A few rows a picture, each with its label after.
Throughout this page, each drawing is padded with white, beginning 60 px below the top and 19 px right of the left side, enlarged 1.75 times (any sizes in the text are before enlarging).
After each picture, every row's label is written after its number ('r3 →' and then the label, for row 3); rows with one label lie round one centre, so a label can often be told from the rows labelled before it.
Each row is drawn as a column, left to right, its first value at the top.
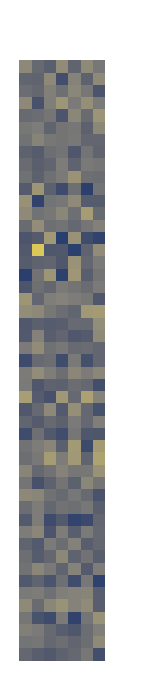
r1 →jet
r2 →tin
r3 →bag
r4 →jet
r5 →bag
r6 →jet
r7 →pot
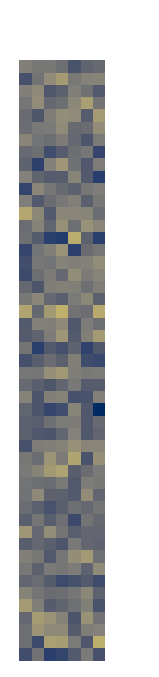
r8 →jet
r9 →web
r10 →pot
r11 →pot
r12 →bag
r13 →web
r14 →pot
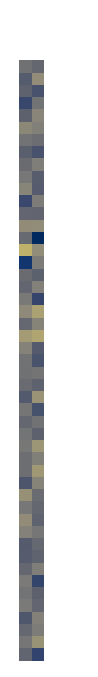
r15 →tin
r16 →pot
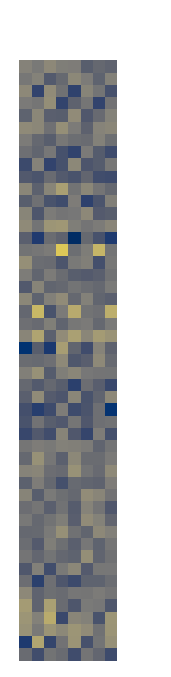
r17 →web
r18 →pot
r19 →web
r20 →tin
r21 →pot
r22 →web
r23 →tin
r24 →pot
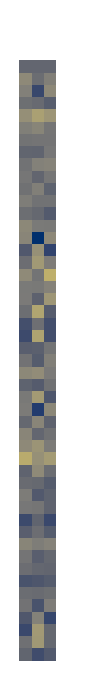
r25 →bag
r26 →pot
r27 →bag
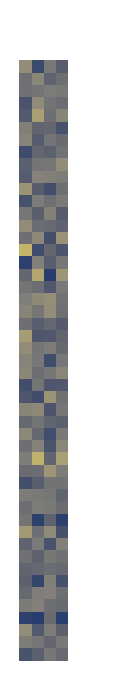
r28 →tin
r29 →bag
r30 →jet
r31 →bag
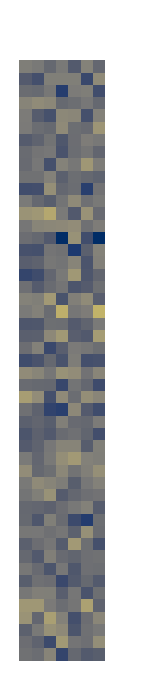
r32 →jet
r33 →jet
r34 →web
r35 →pot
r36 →bag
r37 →jet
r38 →pot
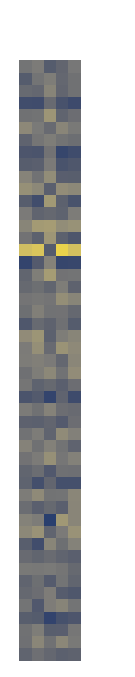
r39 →tin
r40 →tin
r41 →bag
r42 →tin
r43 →tin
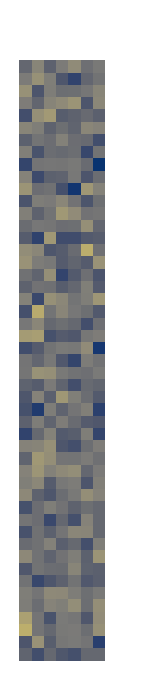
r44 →web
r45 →pot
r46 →bag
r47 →jet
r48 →jet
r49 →tin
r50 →web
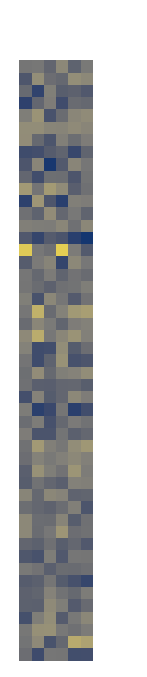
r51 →tin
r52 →pot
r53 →web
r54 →tin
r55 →pot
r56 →pot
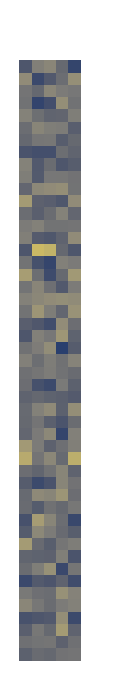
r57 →bag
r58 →tin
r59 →tin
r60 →web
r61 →bag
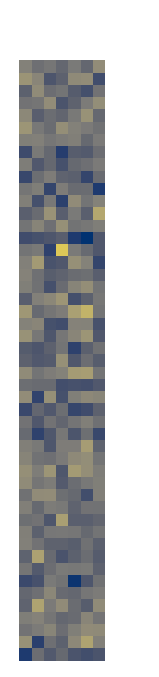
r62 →pot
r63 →web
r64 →jet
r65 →tin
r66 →pot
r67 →pot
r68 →jet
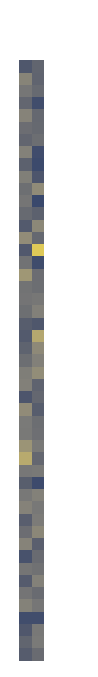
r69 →bag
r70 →tin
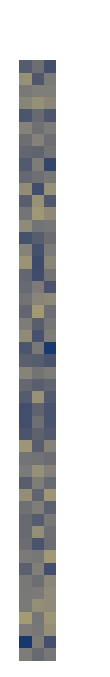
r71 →web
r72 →jet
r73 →web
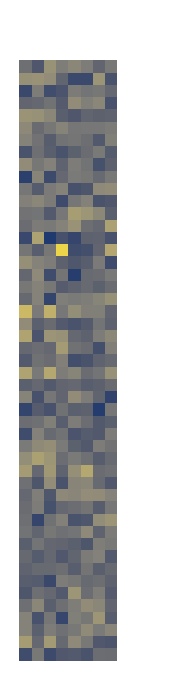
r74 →pot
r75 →bag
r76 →pot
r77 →tin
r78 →jet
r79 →jet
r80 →web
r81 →tin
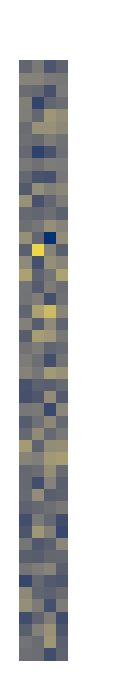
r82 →bag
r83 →tin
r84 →pot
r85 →bag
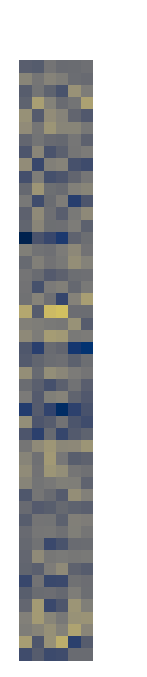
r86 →pot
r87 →web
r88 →pot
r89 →pot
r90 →web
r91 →web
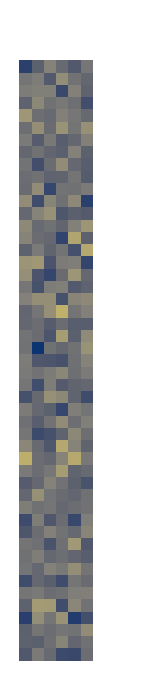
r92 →bag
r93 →web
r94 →jet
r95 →pot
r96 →bag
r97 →tin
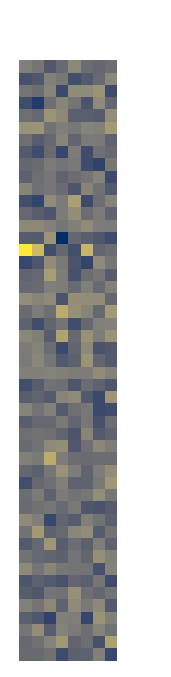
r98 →tin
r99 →tin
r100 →bag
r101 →pot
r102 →jet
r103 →tin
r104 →web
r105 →pot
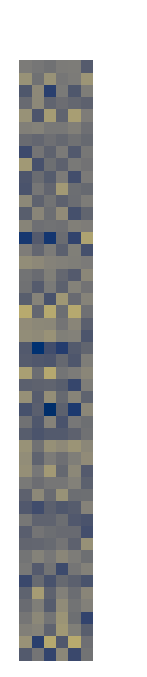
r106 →pot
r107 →web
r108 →pot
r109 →web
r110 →pot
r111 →bag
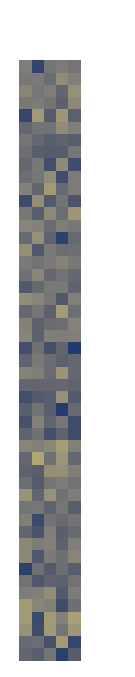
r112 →web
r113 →bag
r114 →web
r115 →pot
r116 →web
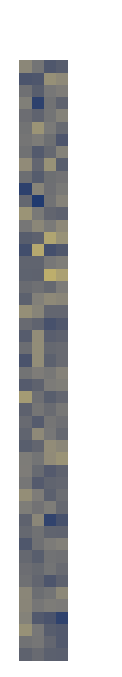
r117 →jet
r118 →tin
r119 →bag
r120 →bag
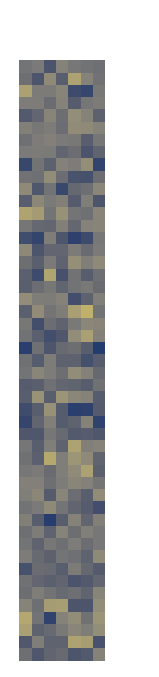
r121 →web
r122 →jet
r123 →bag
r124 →jet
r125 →pot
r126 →pot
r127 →web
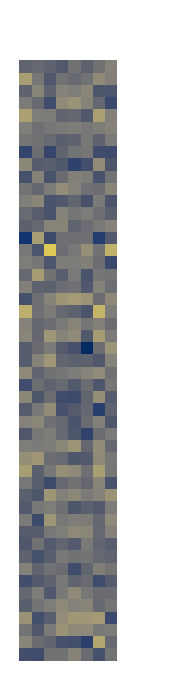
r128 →pot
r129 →bag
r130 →tin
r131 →web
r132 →web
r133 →web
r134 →pot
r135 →tin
